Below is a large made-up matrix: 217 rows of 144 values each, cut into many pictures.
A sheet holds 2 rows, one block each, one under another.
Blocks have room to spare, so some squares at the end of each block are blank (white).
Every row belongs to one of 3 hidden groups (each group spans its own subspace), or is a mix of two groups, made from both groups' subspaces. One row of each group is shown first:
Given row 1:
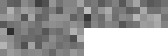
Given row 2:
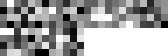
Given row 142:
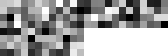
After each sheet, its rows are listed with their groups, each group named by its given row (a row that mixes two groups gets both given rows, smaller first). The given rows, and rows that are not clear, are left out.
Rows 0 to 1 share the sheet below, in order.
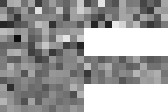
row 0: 2
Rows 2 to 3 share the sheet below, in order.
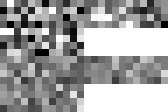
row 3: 142
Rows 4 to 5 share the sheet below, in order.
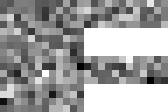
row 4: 142
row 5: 1
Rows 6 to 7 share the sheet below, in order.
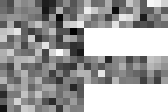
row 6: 142
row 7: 1
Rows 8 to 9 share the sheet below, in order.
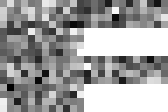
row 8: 142
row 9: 1
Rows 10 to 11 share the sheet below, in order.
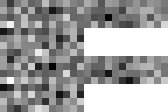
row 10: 2
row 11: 2
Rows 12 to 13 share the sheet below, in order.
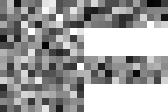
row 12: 142
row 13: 1 and 2
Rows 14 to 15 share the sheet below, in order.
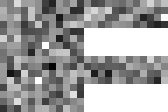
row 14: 142
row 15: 1 and 2
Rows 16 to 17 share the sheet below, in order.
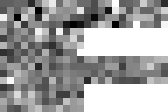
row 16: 142
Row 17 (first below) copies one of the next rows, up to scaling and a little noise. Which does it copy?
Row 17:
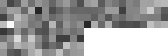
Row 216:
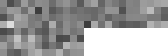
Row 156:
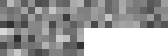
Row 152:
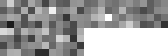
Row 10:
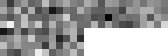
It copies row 216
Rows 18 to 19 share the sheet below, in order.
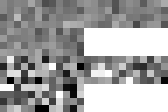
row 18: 142
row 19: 2
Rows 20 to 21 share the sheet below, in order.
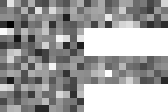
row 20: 2
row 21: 2
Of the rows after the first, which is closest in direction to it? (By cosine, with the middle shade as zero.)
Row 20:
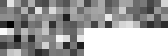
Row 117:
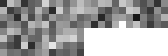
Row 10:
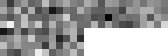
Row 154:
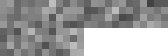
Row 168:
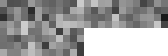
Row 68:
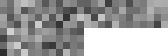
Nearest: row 117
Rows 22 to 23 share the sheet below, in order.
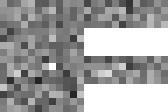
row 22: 1
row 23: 1 and 2
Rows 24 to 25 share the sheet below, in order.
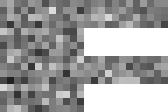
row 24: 2
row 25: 2
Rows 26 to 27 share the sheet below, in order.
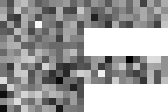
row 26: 1 and 2
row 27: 1
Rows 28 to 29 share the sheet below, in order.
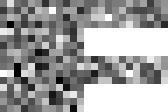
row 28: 2
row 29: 142
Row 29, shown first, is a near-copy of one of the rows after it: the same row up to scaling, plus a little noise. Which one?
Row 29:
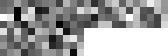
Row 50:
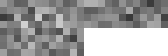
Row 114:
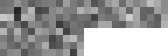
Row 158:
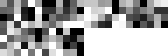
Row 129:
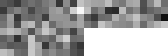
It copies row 114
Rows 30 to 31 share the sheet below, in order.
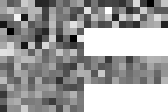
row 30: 1 and 142
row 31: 1
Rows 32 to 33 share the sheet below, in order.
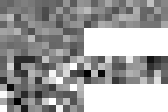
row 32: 142
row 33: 1
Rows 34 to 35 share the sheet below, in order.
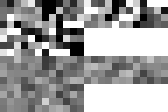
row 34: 142
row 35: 142
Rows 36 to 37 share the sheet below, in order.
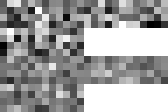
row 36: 1 and 2
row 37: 2
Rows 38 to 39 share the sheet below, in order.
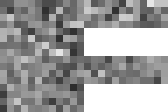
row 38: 142
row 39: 1
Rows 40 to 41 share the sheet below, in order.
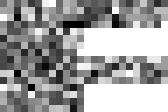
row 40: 142
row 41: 142
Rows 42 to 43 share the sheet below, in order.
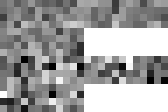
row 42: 142
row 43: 1
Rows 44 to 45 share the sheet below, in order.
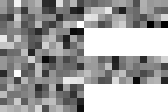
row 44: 142
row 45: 142
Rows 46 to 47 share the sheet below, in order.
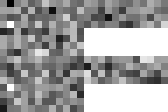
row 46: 2
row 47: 1
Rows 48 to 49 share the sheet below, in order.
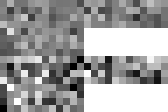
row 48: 1
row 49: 1
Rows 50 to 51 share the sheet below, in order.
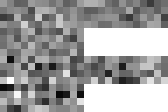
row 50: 142
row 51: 2
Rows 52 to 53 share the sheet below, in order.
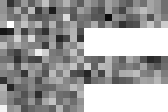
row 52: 2
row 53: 1
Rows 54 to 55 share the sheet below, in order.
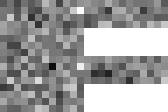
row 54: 1 and 142
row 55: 2
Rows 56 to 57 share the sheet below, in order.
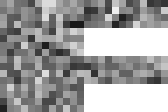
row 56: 142
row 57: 1
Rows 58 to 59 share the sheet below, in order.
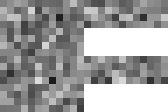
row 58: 1 and 142
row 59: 2 and 142
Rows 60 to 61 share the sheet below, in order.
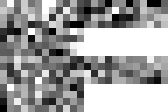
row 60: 142
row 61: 1
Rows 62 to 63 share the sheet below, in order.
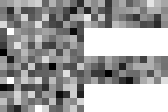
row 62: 1
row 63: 2
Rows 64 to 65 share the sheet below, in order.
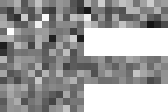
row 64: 1
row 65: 1
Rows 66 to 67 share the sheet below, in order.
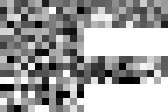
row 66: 2
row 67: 2
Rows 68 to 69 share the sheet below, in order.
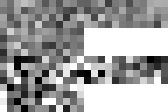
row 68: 1
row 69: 1
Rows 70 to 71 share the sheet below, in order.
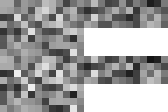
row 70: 142
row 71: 142
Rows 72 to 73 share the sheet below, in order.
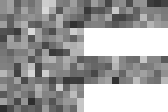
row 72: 142
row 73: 142
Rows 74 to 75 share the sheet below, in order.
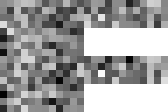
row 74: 1
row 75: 1
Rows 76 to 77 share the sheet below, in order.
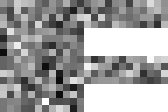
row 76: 1
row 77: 142
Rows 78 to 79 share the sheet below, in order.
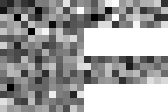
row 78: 142
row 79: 1
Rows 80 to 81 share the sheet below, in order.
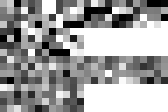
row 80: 142
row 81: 2
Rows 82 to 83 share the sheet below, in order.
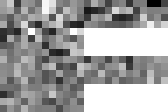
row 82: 142
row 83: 1
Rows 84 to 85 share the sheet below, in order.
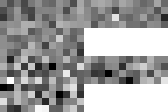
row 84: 142
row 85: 2
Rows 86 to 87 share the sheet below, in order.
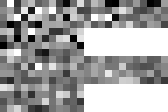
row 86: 2 and 142
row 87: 2
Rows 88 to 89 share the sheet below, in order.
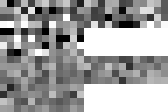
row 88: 2
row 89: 1
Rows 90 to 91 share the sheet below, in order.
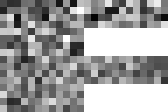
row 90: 142
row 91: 1
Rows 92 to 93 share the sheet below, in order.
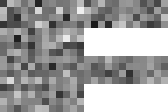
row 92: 2
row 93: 2
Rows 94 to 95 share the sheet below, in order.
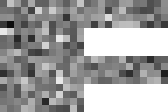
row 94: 2
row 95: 142
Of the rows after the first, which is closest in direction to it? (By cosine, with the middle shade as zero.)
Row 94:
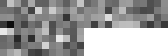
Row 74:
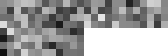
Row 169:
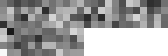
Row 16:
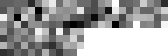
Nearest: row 169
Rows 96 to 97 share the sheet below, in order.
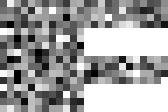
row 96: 2
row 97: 1 and 142
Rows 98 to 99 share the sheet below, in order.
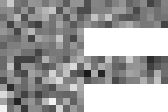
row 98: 2 and 142
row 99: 1
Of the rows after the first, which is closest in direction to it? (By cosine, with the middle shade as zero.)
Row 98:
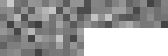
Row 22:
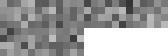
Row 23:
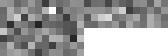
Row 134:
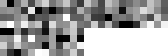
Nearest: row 23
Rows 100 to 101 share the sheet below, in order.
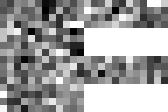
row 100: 142
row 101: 1
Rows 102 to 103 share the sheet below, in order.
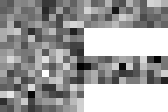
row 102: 142
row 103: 1 and 142
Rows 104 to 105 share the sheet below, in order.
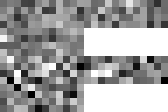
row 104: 1
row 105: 2 and 142
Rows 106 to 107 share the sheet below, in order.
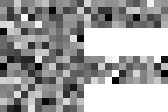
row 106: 1 and 2
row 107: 2 and 142
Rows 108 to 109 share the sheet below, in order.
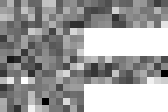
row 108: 142
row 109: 2 and 142
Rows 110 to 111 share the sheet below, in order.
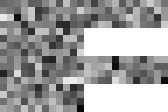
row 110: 142
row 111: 142
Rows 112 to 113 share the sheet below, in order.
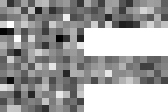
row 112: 2
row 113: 2
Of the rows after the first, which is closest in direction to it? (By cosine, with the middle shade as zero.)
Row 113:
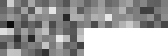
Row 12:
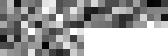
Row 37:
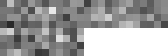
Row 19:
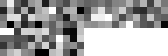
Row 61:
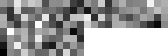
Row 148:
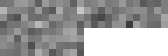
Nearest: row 37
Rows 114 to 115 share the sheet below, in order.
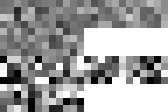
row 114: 142
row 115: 2
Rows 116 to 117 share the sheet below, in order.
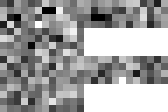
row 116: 1 and 2
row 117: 1 and 2
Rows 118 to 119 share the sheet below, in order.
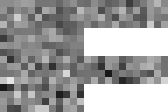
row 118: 1
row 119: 2
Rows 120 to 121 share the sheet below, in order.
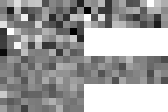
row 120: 1
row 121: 1
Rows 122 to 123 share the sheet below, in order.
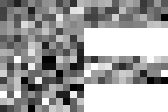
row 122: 142
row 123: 142
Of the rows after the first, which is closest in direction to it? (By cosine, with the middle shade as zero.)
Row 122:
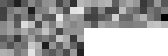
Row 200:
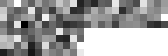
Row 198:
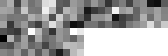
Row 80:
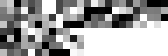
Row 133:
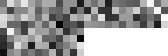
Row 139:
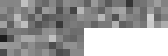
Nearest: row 80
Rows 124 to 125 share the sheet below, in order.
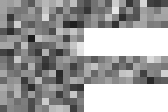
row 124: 142
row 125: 142
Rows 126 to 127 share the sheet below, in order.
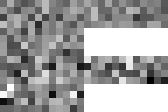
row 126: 1
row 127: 1
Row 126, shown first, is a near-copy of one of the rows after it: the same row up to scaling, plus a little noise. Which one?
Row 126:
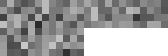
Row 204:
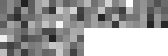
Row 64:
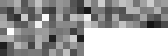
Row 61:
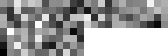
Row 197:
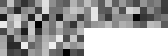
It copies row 197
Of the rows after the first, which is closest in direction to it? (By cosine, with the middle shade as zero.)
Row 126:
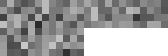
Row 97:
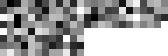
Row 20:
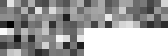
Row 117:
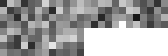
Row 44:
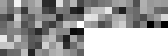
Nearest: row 117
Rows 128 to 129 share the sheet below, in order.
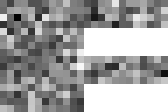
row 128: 1 and 142
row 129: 142
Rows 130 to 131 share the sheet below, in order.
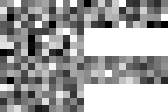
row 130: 2 and 142
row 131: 2
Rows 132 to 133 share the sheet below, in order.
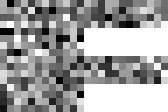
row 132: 2
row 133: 1 and 142
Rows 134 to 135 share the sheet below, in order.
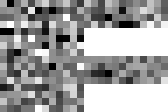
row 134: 2
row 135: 2
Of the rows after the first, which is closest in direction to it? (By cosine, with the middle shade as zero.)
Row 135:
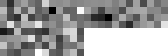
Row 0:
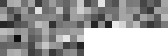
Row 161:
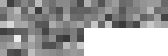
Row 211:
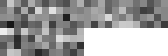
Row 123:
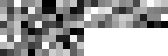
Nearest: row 161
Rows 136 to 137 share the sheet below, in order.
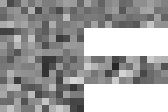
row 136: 2
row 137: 142
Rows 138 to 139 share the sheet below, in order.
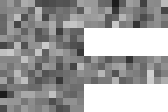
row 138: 142
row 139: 1
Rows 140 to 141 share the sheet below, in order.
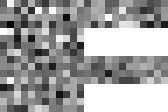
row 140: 2
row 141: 2
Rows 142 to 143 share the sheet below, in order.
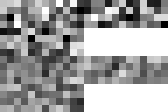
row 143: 142
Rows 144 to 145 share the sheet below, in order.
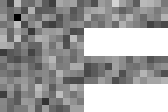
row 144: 142
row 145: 142
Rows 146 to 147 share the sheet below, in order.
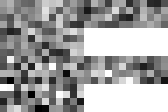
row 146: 142
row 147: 2
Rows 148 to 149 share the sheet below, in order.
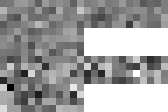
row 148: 2
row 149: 1
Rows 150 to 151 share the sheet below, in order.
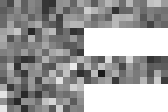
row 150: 142
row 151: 1
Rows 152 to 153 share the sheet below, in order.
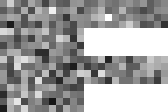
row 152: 2
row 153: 1
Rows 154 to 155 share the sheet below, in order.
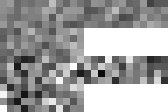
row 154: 142
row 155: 1
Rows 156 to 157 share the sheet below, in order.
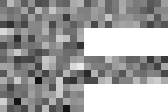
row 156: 2
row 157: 1 and 142
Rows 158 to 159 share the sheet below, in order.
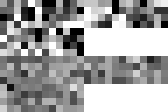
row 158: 142
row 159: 1
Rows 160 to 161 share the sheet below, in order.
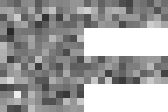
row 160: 1
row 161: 2
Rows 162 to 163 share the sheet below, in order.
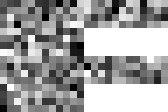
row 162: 142
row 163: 1
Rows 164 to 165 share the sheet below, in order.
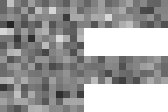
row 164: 2
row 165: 2
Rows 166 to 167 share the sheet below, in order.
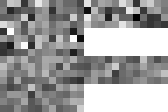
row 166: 1
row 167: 142
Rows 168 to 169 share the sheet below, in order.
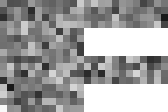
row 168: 142
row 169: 1
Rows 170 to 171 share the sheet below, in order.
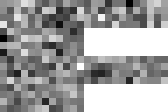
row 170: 1
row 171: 2 and 142
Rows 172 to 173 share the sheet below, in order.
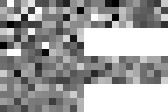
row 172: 2 and 142
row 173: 142
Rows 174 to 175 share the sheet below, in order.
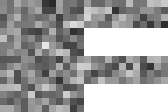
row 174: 142
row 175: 142
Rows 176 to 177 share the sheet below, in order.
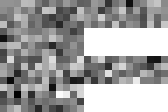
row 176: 1
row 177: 2 and 142
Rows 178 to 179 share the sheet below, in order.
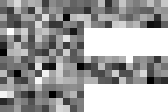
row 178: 1 and 2
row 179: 1
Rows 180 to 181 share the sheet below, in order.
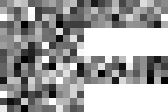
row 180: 142
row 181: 1
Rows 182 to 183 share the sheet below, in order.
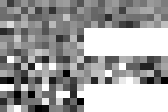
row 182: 2
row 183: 2
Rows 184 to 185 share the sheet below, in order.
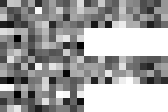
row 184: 2
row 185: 2
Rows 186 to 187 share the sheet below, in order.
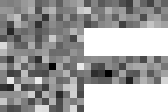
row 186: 1
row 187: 2
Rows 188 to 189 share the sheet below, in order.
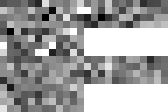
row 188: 1 and 2
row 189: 1
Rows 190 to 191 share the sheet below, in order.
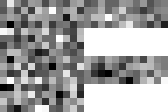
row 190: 2
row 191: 2
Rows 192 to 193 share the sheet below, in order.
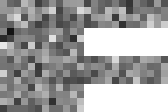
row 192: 1
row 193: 142
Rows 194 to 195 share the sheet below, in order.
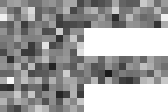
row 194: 142
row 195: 2
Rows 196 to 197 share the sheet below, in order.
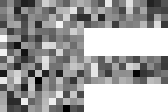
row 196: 1
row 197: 1
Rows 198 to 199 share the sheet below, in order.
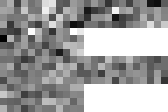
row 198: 142
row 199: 1
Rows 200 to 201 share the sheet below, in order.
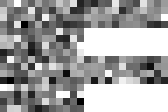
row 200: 142
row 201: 2
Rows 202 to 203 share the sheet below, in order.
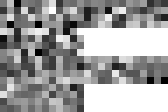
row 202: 2 and 142
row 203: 1 and 142
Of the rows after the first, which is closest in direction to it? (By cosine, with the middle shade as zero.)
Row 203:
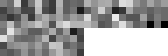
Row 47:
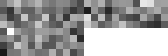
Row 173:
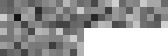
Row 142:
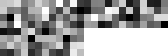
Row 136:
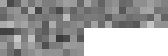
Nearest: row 47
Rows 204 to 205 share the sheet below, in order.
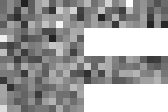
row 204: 1
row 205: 1
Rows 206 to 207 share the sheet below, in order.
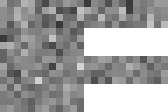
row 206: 1
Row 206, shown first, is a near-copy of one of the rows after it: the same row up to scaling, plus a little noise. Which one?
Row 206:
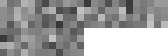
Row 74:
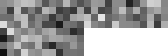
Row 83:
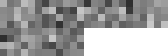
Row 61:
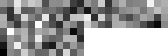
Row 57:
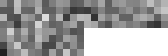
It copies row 83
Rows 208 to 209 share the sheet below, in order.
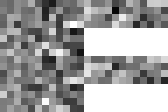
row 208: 142
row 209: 142
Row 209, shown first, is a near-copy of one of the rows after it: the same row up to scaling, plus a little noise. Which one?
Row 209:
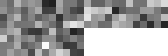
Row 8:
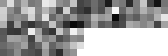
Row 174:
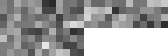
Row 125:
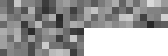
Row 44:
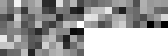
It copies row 174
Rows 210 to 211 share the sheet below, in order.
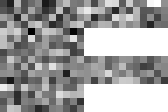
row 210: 142
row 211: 2
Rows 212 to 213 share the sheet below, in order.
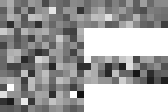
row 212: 2
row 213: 1
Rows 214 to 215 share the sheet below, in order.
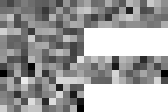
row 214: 142
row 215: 142
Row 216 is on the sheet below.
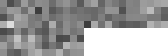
